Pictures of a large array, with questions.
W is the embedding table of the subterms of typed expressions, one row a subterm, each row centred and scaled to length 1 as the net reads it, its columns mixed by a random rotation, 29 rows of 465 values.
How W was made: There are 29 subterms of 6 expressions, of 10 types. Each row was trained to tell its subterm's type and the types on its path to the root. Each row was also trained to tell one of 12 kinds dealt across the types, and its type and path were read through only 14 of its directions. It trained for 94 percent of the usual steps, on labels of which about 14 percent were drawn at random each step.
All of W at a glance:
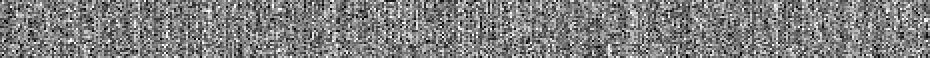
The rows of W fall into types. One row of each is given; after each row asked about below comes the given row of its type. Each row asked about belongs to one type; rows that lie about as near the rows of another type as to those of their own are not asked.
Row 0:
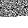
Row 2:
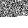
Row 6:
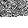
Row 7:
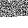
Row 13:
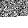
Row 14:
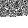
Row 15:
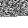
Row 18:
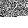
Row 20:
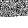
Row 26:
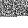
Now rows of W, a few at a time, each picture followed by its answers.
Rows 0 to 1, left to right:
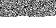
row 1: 14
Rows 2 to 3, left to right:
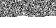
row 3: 2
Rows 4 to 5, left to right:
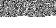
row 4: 14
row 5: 14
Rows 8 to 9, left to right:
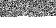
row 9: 15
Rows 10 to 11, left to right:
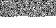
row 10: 20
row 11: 15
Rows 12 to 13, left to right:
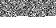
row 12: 0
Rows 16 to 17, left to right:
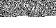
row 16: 18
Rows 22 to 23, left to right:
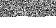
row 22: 13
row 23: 0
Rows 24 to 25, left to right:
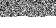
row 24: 15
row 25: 18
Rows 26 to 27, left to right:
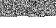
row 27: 13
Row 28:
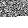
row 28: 0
